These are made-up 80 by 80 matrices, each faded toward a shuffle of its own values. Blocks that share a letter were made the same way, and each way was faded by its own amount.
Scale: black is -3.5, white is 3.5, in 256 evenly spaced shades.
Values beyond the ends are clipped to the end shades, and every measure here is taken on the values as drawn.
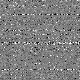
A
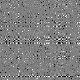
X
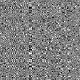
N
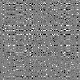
X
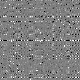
X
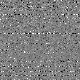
A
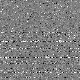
A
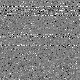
A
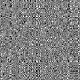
N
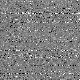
A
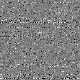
A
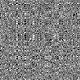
N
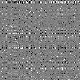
X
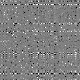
X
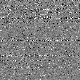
A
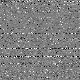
A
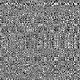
N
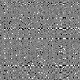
X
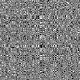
N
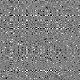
X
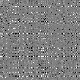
X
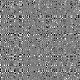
X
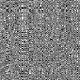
N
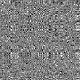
N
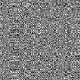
N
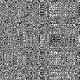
N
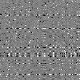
X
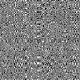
N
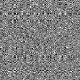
N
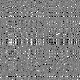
X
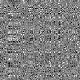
N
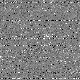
A
